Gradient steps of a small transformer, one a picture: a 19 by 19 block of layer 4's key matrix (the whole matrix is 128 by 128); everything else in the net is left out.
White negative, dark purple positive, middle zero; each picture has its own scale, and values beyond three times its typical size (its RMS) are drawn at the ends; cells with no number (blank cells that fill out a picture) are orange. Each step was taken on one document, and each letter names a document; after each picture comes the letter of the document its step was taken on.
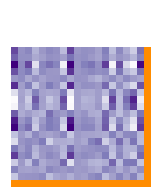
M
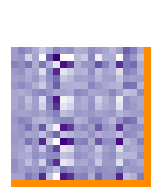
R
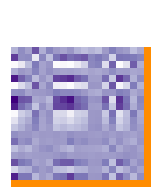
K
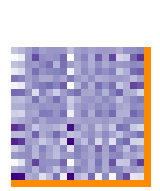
R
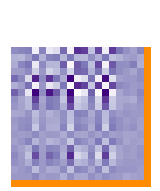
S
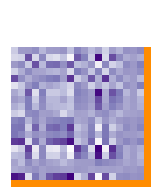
S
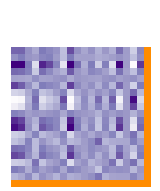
M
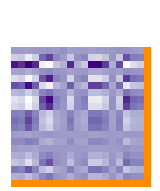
K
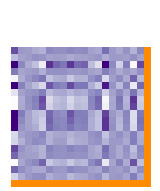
M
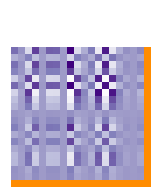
S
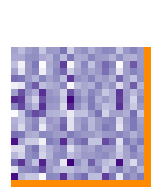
M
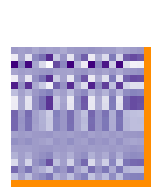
K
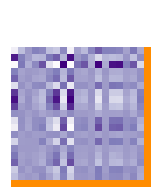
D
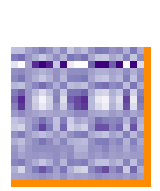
D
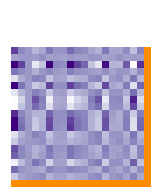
M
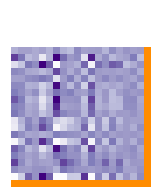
R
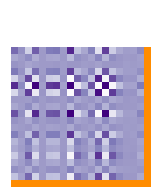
S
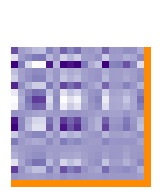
D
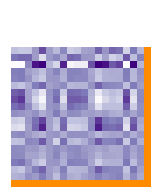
D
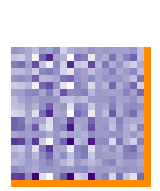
R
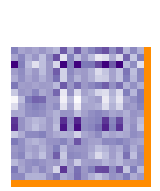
D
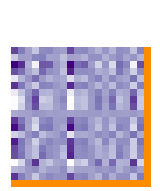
M
